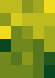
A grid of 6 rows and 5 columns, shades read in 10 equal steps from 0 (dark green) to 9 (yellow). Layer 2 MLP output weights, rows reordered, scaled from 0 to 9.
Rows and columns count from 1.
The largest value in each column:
9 8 7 7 9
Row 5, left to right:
4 3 5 3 1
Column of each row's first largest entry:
5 2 1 5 3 1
